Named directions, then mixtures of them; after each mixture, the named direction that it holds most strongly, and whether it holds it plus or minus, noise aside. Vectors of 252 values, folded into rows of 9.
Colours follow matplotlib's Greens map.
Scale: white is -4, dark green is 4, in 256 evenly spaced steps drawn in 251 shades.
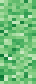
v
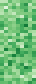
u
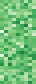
v, minus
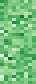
v, minus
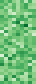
v, minus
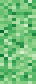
v, plus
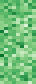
u, minus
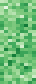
u, plus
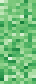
v, plus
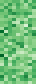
v, plus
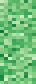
v, plus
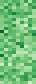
u, minus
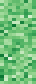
v, plus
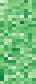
v, plus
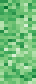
u, minus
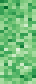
u, minus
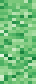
v, minus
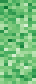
u, minus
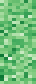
v, plus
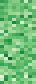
v, minus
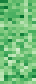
u, minus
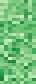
v, plus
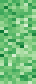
u, minus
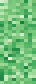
v, plus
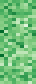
u, minus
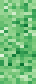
u, plus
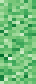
v, plus
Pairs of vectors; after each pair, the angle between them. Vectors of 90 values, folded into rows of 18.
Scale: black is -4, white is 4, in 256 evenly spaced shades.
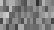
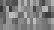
partly opposed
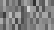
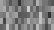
partly aligned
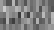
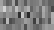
nearly parallel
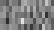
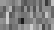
nearly opposite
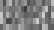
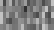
nearly parallel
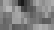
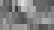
nearly opposite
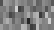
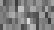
nearly opposite
